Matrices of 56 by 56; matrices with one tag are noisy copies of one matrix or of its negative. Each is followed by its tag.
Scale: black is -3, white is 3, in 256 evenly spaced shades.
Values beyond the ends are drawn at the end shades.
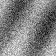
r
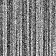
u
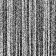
u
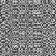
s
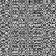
s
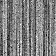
u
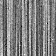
u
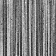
u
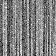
u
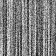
u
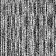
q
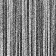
u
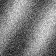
r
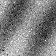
r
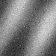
r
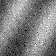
r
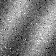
r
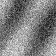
r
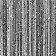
u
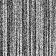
u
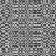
s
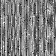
q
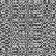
s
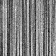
u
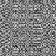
s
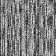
q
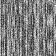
q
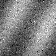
r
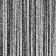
u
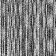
q
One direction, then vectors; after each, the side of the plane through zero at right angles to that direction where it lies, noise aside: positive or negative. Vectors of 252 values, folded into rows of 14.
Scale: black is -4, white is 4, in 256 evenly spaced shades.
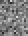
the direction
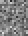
negative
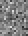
negative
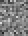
positive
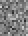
positive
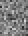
negative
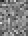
positive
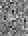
positive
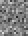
negative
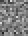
positive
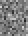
positive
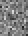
negative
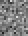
positive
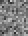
positive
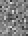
negative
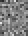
positive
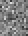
negative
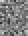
negative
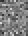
positive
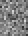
negative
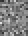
positive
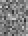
positive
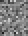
positive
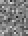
negative
